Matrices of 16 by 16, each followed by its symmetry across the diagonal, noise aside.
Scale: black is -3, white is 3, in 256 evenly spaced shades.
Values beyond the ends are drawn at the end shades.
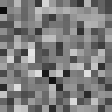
neither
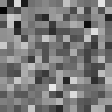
neither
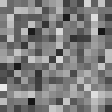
symmetric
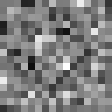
symmetric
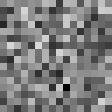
neither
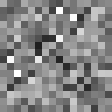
symmetric
